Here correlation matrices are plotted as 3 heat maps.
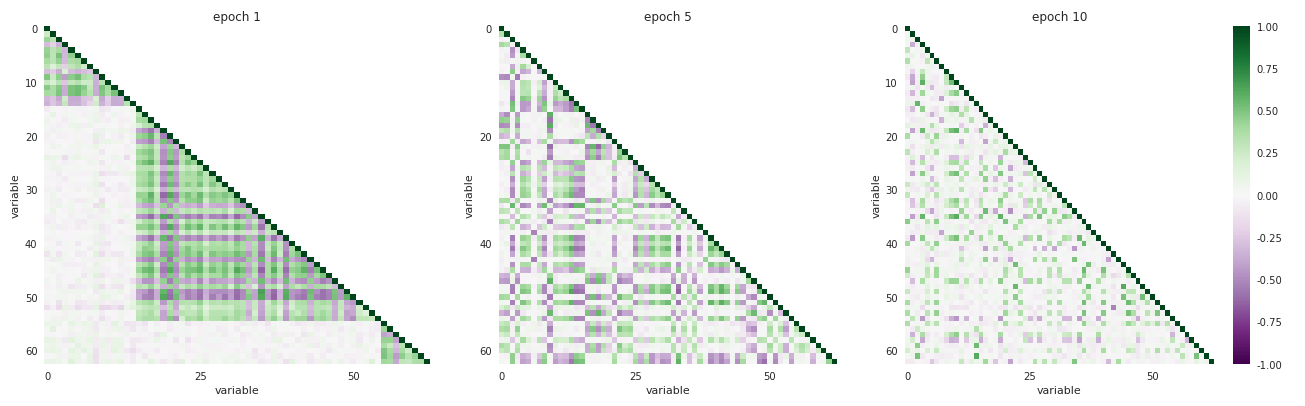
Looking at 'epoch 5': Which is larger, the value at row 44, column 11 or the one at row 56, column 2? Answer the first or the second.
the first
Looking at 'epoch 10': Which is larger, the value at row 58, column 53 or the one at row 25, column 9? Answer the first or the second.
the second
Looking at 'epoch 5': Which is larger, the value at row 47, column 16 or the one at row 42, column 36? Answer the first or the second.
the first
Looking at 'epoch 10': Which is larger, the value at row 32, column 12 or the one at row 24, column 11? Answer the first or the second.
the first
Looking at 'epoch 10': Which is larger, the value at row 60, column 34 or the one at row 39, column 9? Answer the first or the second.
the second
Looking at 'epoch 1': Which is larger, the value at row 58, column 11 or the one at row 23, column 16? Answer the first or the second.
the second
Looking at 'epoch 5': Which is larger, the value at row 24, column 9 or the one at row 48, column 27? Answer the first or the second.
the second
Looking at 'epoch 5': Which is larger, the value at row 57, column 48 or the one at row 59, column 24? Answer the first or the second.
the second
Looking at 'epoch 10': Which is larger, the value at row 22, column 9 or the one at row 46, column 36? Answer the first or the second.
the second
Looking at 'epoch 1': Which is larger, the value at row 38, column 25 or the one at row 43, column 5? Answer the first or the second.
the first
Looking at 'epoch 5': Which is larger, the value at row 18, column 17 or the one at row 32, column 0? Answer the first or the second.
the second
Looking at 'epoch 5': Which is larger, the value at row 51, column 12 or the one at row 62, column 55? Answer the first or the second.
the first
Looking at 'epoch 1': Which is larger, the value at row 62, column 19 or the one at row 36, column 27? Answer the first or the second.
the second
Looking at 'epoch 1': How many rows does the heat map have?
63
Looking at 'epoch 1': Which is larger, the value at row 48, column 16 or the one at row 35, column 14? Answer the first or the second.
the first
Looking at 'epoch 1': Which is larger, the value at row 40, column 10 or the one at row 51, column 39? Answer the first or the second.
the first
